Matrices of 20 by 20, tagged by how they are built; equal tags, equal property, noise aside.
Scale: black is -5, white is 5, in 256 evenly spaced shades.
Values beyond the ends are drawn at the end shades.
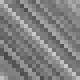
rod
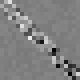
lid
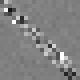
lid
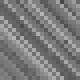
rod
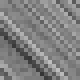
rod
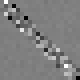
lid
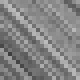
rod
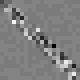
lid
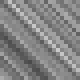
rod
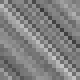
rod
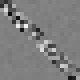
lid
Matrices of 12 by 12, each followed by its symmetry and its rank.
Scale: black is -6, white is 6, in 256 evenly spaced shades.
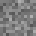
neither, full rank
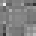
symmetric, rank two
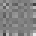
symmetric, rank two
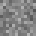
neither, full rank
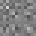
symmetric, rank two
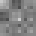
symmetric, rank two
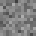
neither, full rank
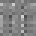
neither, rank two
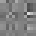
neither, rank two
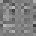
neither, rank two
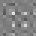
symmetric, rank two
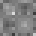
symmetric, rank two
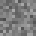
neither, full rank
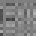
neither, rank two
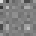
symmetric, rank two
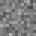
neither, full rank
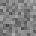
neither, full rank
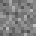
neither, full rank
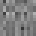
neither, rank two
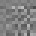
neither, rank two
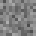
neither, full rank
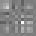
symmetric, rank two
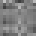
neither, rank two
